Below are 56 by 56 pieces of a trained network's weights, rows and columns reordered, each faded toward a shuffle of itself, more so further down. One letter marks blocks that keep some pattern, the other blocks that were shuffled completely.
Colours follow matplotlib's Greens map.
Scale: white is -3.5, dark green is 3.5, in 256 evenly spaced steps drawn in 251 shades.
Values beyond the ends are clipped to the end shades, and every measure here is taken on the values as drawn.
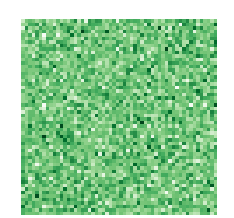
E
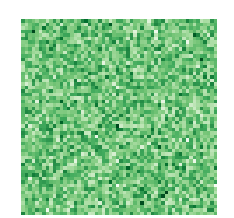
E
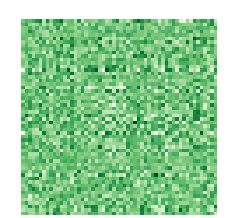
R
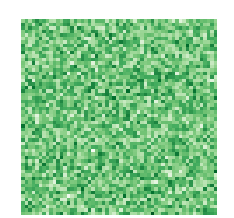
E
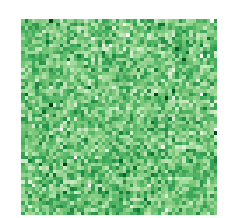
E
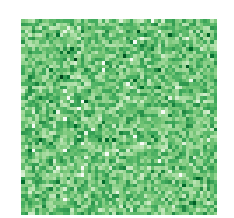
E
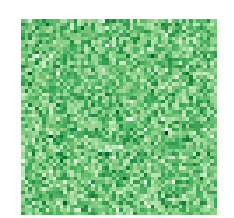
E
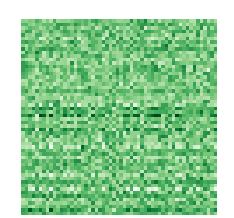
R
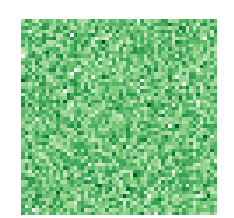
E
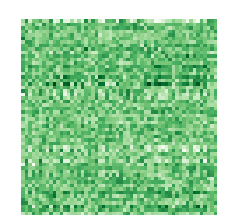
R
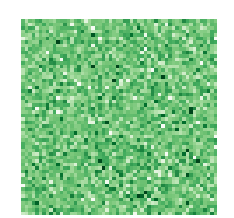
E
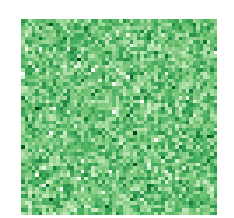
E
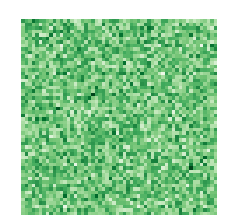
E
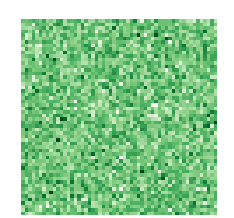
E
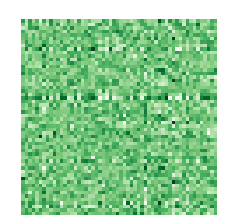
R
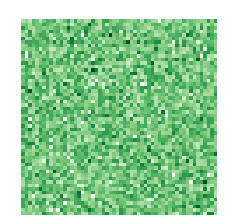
E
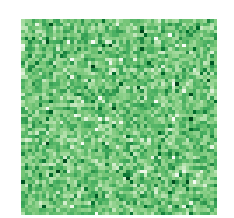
E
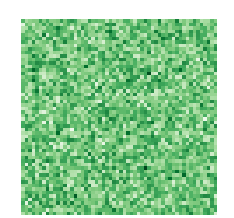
E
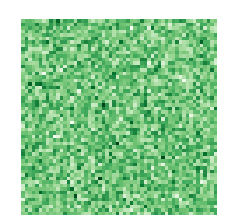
E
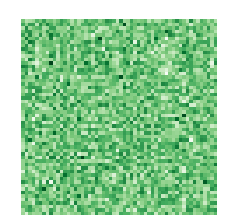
R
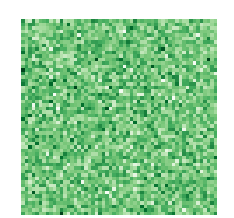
E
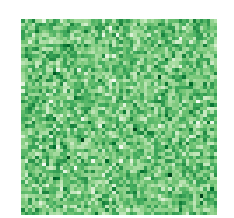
E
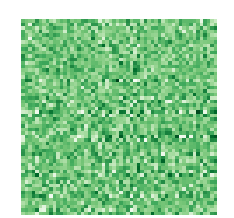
R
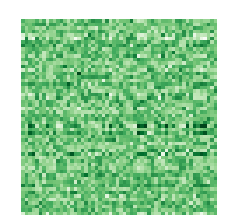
R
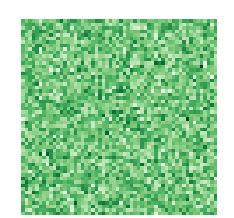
E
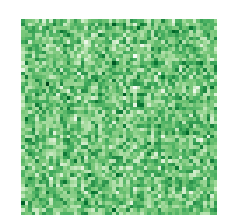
R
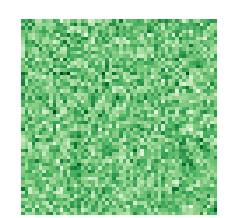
R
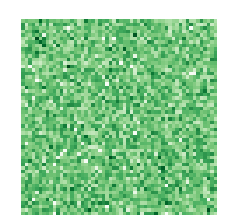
E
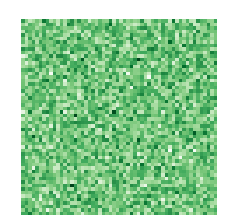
E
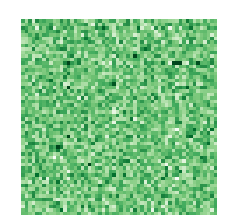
R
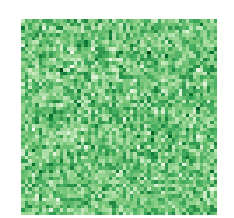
R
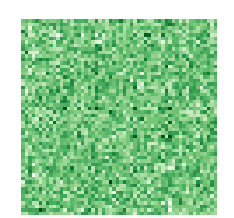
R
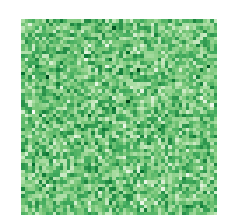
R
